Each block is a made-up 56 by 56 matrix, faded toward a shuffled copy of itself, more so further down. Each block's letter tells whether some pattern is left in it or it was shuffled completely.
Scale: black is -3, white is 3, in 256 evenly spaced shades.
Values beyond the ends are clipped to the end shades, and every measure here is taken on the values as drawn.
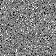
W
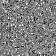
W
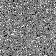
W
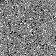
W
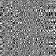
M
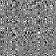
M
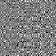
M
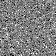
W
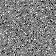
W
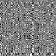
M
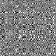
M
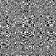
M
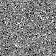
W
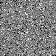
W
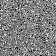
W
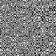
M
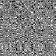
M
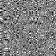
M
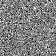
W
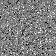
W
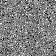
W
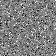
W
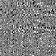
M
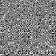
M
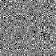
M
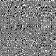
M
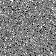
W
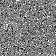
W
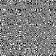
M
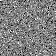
W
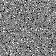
W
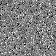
W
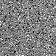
W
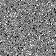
W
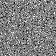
W
